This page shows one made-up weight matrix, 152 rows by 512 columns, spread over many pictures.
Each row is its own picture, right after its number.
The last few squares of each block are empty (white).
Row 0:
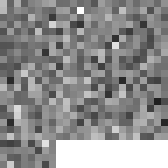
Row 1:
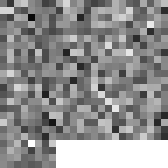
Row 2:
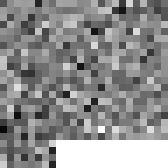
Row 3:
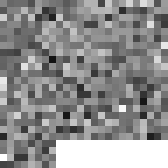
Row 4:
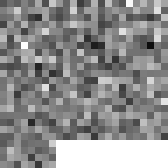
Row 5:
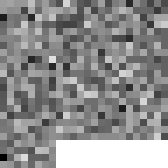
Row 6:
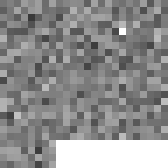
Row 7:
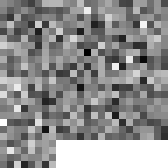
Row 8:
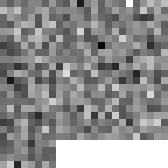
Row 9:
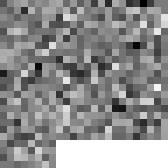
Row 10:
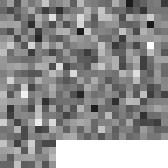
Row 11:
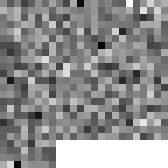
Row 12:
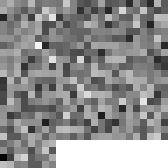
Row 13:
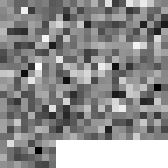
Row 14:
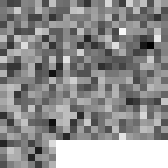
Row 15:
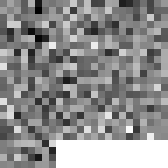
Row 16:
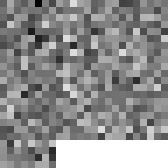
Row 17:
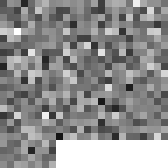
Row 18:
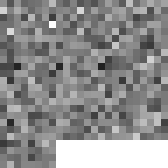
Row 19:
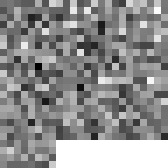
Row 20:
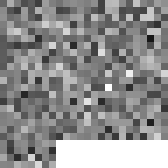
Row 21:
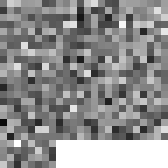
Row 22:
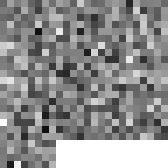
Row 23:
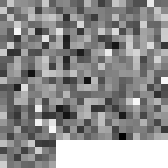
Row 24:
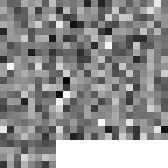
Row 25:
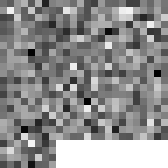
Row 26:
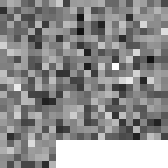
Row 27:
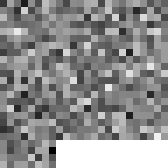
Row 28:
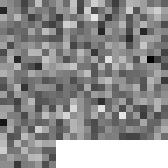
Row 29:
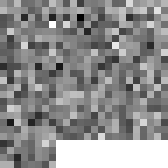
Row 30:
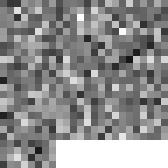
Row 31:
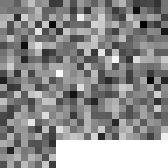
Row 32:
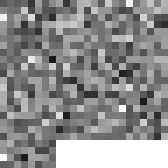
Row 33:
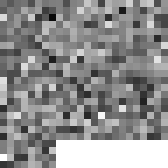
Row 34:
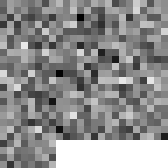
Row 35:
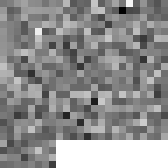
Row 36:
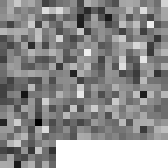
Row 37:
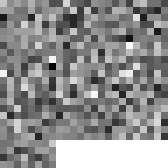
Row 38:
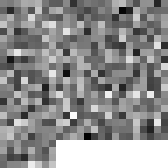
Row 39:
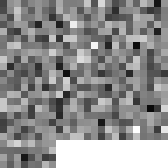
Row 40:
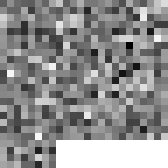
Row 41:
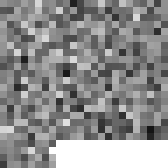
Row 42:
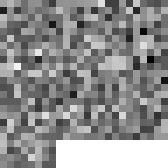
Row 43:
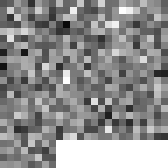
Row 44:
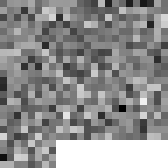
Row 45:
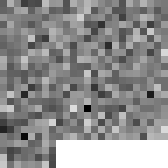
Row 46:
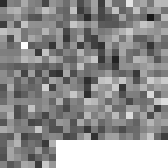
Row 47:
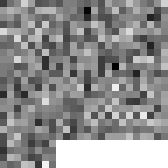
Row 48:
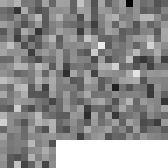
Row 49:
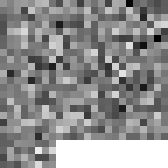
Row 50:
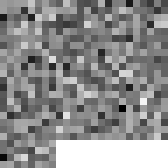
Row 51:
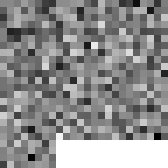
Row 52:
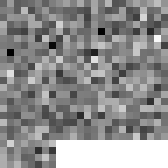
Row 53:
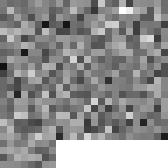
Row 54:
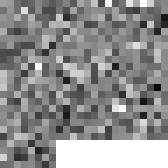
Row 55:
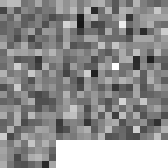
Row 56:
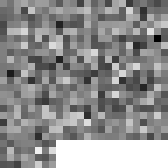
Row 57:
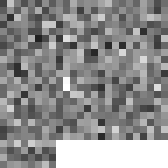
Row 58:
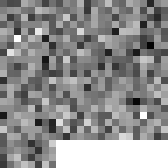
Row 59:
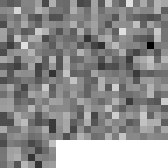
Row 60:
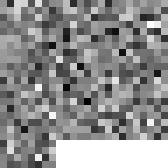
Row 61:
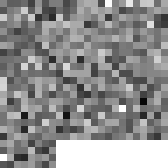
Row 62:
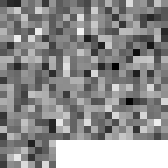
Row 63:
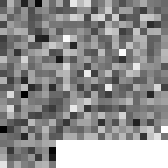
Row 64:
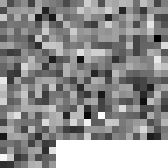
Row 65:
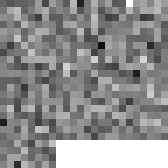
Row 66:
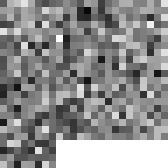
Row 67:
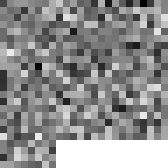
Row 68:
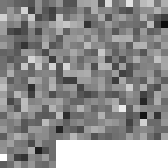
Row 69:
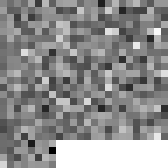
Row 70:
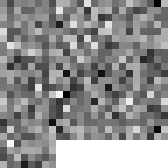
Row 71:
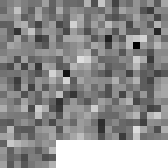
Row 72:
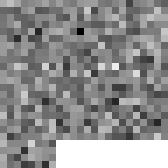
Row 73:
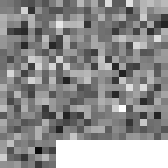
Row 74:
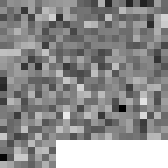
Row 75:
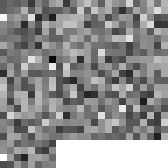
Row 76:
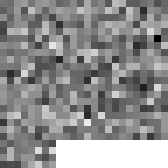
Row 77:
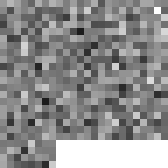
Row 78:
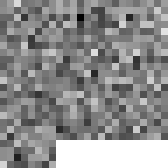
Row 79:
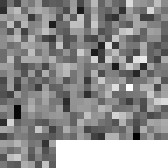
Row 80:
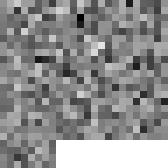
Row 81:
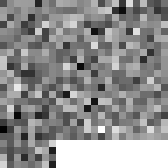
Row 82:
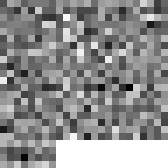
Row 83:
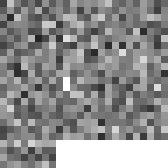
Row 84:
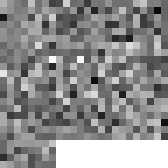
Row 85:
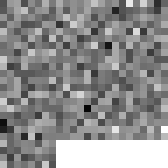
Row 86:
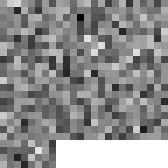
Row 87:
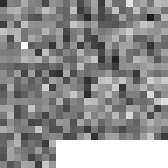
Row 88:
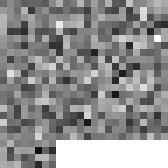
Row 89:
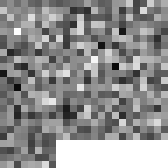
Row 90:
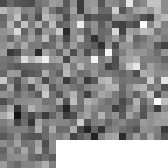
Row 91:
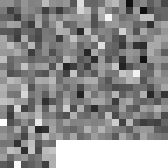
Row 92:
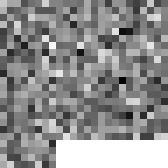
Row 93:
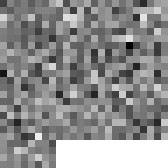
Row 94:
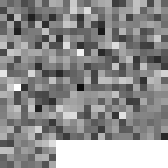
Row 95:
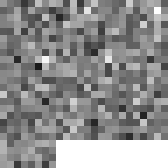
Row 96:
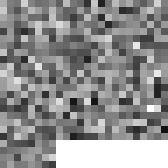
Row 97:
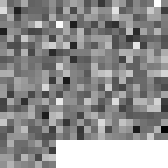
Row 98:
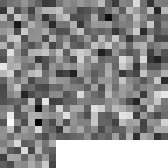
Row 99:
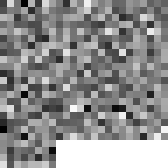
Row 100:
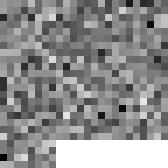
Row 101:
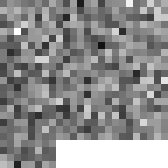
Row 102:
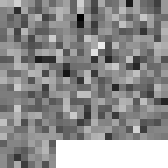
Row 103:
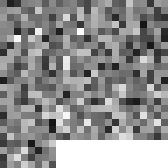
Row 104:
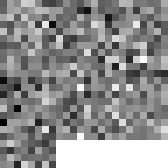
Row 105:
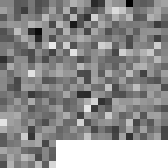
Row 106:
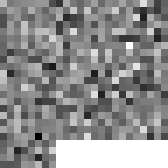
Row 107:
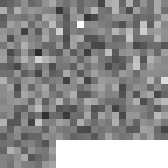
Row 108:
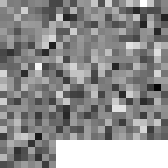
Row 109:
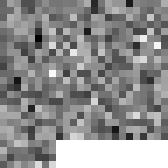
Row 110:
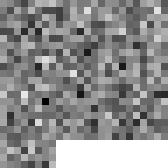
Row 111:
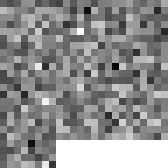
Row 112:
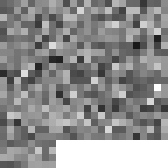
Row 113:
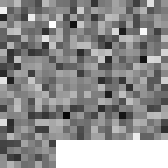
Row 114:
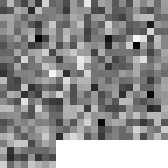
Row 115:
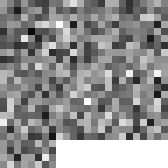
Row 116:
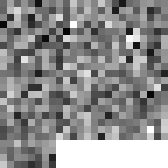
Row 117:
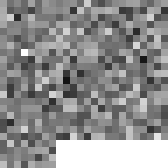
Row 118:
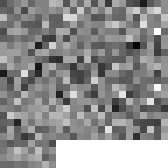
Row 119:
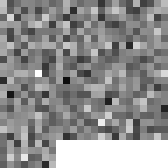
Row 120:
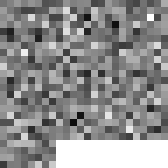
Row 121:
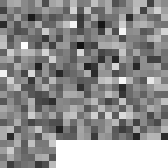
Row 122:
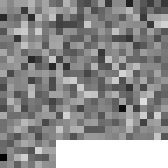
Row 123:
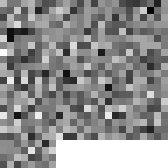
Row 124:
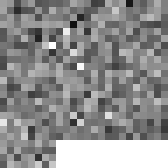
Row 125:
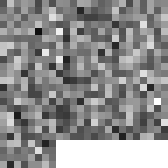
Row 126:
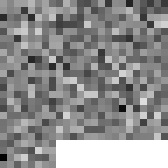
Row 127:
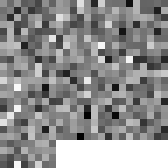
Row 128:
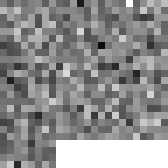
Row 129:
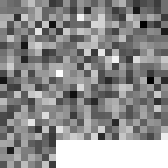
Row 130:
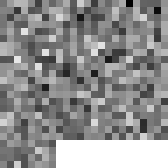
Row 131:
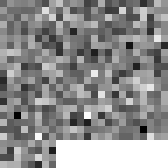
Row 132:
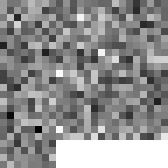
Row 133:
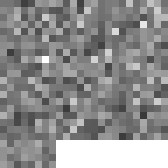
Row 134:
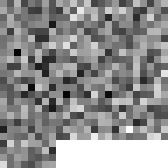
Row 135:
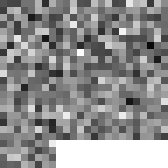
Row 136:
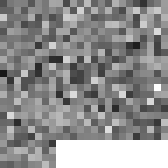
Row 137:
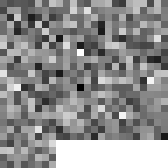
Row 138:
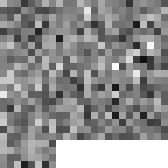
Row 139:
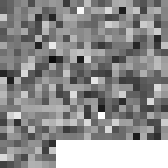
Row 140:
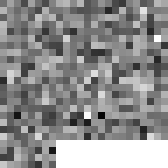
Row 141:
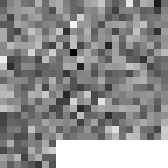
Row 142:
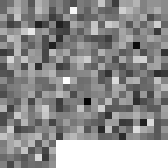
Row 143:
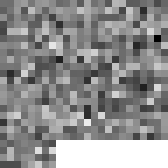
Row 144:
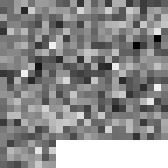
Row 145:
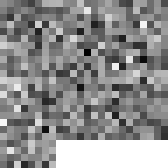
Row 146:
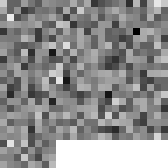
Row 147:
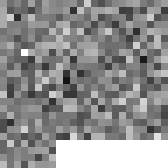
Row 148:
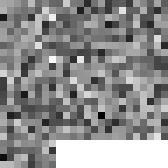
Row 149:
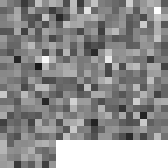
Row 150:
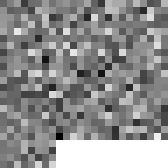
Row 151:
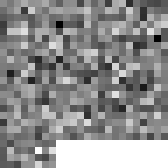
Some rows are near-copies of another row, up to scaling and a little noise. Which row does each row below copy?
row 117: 147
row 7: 145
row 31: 129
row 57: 83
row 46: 87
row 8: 128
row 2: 81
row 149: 95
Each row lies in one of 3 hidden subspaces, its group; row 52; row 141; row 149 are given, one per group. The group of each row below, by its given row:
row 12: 52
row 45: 141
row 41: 141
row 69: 141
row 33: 52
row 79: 149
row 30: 149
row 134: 141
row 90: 149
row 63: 141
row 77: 149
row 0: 149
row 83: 141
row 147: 141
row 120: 141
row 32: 52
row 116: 141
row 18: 149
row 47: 149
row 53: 141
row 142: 141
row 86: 149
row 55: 149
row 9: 52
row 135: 149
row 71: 141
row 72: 149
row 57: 141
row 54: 52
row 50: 52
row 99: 141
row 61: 52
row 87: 149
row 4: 149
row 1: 141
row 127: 149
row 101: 149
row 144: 52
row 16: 141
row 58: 149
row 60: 141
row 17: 141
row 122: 52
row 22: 149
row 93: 52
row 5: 52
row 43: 141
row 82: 141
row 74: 52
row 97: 141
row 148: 52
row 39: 141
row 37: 52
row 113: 149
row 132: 149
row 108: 52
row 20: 141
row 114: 141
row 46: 149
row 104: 149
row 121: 149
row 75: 52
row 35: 141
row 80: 149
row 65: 149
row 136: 52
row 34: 149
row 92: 149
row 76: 52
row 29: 149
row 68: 52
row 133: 149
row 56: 52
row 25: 141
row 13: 52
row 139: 52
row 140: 52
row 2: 141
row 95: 149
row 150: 141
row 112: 52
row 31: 149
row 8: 149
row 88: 52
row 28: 149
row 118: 52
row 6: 149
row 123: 141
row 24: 141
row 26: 149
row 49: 52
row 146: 141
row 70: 141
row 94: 149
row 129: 149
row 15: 141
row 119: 141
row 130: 149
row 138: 149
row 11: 149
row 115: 141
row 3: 52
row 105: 141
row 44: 52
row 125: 149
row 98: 149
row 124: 141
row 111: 149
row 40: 52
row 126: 52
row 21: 149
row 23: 149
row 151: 52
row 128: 149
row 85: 141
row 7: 149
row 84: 52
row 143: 52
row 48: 149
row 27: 141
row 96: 141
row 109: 141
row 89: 149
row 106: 52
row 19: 149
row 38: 141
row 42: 149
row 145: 149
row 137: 149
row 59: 149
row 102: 149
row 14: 149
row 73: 52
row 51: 141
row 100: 52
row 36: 149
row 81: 141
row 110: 149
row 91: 149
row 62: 149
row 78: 149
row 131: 52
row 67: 52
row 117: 141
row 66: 149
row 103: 149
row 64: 52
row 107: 149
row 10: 149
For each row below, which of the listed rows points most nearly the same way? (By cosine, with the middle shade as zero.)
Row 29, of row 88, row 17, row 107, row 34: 34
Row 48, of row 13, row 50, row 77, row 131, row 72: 72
